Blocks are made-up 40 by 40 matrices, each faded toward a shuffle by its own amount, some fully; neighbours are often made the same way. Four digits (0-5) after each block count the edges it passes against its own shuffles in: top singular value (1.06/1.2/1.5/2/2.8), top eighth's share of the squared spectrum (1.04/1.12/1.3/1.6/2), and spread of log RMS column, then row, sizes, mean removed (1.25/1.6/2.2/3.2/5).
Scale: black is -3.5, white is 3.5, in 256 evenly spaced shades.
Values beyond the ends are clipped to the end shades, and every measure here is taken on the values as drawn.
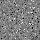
1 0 0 0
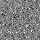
0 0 0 0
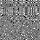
4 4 2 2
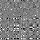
4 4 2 3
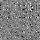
3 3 1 1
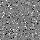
2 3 0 1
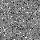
1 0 0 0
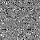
1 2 0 2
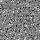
0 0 0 0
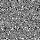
1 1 0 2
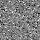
0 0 0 0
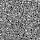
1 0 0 0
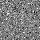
0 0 0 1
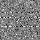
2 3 0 2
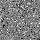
0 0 0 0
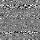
2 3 0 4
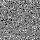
0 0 0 1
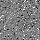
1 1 0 0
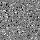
1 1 0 1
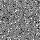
0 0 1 0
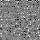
3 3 1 2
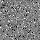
1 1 0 0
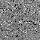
1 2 0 2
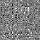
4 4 2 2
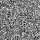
1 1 0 0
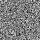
0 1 0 0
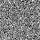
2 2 0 0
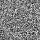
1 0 0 0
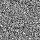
0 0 0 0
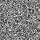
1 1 0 0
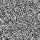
0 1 0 0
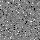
0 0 0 0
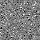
2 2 0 1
